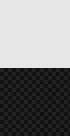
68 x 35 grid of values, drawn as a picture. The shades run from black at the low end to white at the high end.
It is made of 2 by 1 panels. Panel 1,1: very high, flat. Panel 2,1: very low, checkered, faint in contrast.
